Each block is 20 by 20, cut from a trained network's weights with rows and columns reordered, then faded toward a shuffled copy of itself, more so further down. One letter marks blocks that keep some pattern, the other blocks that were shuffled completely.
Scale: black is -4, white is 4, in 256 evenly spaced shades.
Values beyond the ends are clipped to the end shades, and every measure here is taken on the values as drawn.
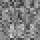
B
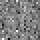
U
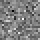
U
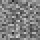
B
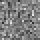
U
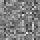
B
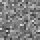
U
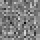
B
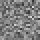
B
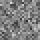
U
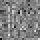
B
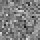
U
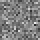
B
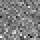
U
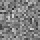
U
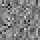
B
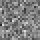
B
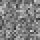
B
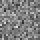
U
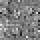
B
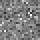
U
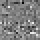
B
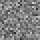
B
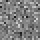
U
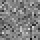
U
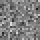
B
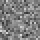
B
